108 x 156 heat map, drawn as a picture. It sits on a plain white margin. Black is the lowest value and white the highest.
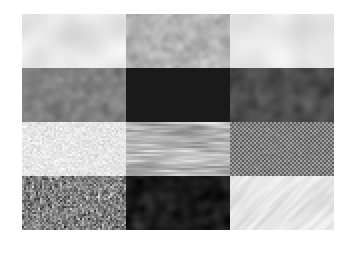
It is made of 4 by 3 panels. Panel 1,1: very high, smooth, faint in contrast. Panel 1,2: high, blotchy, faint in contrast. Panel 1,3: very high, smooth, faint in contrast. Panel 2,1: middling, blotchy, faint in contrast. Panel 2,2: very low, flat. Panel 2,3: low, blotchy, faint in contrast. Panel 3,1: very high, fine-grained, faint in contrast. Panel 3,2: high, streaked across. Panel 3,3: middling, checkered, strong in contrast. Panel 4,1: middling, fine-grained, strong in contrast. Panel 4,2: very low, blotchy, faint in contrast. Panel 4,3: very high, slanting up to the right, faint in contrast.
